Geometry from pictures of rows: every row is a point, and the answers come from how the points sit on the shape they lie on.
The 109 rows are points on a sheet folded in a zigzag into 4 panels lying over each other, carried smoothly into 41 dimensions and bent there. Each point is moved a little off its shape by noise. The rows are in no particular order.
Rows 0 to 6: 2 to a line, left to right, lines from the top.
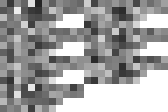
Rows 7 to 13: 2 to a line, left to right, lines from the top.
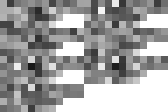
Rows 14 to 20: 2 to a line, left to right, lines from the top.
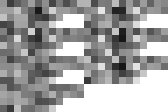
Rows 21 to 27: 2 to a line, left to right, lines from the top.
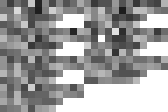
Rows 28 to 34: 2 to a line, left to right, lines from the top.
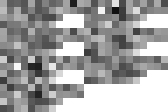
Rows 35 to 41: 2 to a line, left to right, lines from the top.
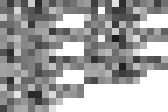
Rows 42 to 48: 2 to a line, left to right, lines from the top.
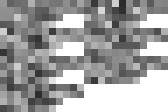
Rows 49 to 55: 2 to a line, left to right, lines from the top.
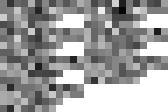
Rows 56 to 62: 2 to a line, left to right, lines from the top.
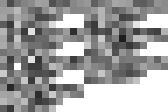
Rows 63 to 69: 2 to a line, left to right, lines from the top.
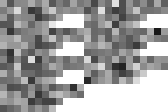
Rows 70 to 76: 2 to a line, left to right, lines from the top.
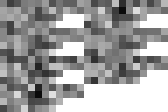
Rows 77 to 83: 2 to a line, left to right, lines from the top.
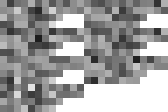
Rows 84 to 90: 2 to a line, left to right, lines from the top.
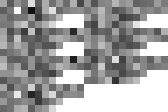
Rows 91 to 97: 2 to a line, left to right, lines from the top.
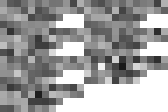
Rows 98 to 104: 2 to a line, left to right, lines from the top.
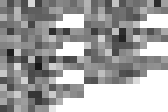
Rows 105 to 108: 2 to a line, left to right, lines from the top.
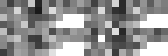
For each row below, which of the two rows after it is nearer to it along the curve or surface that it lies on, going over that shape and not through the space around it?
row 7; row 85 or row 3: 3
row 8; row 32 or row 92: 92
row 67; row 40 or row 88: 88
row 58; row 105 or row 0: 0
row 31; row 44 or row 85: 44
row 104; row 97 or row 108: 97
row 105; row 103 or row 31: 31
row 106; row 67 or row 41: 67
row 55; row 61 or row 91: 91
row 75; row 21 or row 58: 21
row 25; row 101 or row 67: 67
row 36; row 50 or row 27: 27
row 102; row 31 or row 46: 31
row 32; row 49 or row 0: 49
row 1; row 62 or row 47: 62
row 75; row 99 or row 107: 107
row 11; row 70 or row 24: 24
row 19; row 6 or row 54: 54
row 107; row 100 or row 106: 100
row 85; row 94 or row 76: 94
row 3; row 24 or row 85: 24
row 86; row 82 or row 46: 46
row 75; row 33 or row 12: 33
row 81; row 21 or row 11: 11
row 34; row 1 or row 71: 71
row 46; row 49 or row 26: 26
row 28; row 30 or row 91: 91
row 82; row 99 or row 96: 96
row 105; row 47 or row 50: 50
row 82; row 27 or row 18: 18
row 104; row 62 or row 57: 62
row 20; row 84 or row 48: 48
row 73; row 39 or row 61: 39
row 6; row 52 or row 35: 52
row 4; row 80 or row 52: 80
